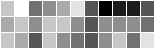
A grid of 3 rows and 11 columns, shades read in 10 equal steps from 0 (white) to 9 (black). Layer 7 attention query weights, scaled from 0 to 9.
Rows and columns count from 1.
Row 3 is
2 3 6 2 4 5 6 4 2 5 1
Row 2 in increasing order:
2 2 2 3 4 4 4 4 4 5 6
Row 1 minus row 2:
-1 -2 1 2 1 -3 0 5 4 4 1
